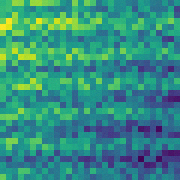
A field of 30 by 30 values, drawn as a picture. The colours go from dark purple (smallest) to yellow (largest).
No single row or column stands out from its neighbours. Horizontal stripes repeat 6 times down the table. There is an overall slope up to the top left. The histogram is bell-shaped.
